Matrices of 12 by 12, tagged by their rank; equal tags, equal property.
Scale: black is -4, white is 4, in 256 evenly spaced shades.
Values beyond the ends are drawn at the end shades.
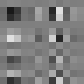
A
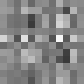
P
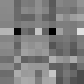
P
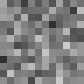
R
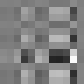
A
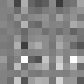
P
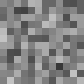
R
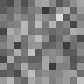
R
